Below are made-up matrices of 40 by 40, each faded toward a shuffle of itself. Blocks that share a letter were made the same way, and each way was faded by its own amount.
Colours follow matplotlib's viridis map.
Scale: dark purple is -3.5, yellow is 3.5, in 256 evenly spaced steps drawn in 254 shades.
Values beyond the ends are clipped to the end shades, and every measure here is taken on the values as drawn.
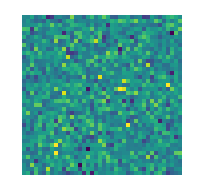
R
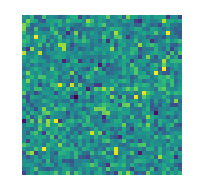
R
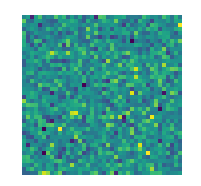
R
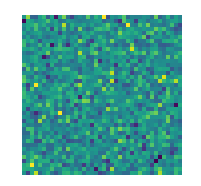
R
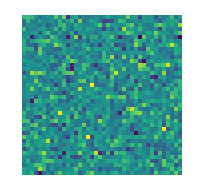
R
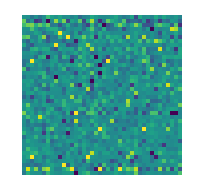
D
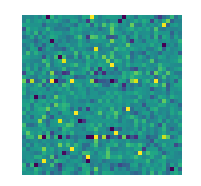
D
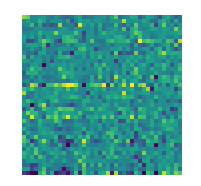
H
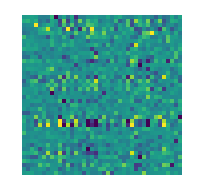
H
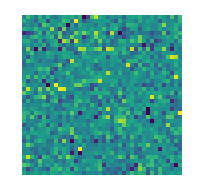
D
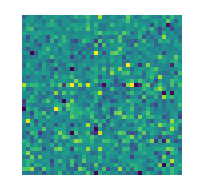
D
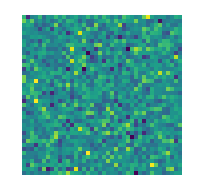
R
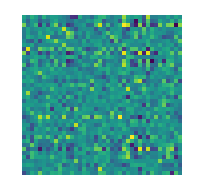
H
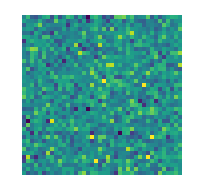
R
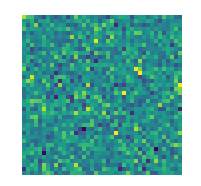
R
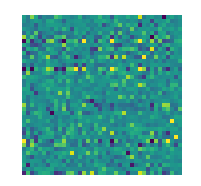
H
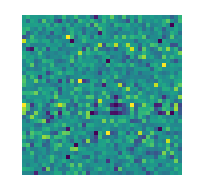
D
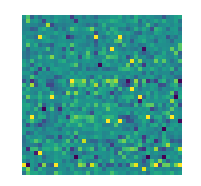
D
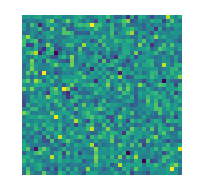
R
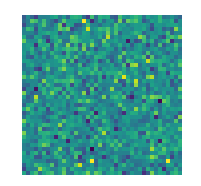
R
